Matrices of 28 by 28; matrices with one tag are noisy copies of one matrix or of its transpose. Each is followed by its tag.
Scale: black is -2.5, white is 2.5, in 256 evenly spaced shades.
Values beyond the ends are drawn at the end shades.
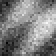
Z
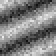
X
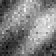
Z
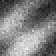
Z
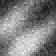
Z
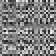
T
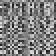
T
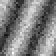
X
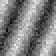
X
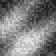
Z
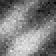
Z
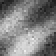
Z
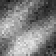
Z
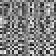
T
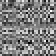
T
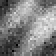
Z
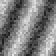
X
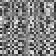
T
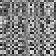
T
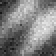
Z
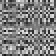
T
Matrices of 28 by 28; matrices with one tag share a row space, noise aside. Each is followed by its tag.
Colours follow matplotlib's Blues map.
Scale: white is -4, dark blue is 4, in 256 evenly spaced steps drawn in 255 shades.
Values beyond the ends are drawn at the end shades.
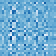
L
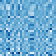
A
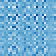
L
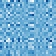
A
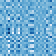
A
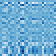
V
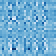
L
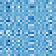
A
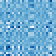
A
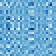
A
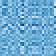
V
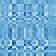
L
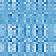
L
